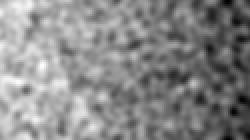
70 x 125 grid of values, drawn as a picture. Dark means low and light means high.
Lone odd cells: none. Odd rows or columns: none. Stripes: none. Slope: up to the left. Grain: blotchy.
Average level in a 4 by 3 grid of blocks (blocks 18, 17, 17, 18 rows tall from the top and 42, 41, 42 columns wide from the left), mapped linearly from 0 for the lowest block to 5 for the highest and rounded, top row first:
5 3 0 / 5 3 0 / 5 2 0 / 5 3 0
